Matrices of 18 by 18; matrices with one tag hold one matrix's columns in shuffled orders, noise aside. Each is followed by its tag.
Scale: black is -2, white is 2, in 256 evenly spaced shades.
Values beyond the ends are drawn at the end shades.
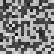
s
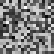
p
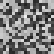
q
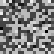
s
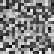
s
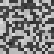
s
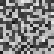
s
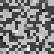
s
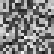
q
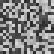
p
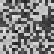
p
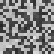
p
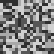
p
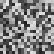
q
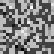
q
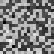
s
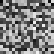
s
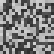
q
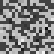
s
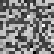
s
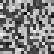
q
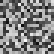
s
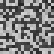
s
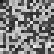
p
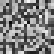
q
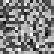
s
